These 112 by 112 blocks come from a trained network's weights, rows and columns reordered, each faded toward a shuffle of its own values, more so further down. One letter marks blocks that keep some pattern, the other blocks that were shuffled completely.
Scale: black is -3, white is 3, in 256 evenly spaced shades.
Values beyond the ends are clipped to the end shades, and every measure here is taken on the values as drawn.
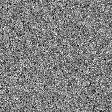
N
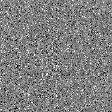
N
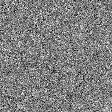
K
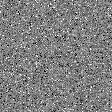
K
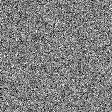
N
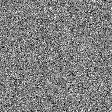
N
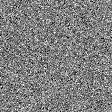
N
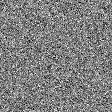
K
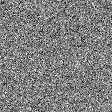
N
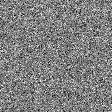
K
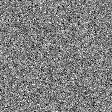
K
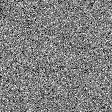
K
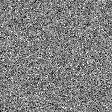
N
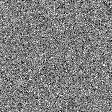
N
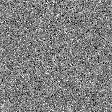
N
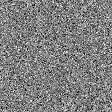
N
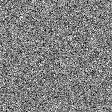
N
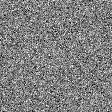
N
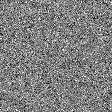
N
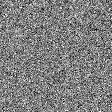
K
